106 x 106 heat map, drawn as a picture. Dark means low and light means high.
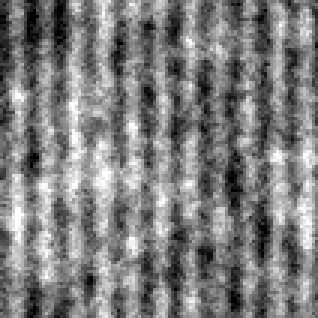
Odd rows or columns: none. Stripes: upright, repeating 11 times. Slope: none. Average level on the scale: 50%. Ninth with the highest average: middle left.
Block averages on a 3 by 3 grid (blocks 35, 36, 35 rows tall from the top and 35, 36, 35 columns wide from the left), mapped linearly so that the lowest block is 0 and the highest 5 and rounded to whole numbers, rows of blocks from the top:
0 1 1 | 5 3 2 | 3 1 1
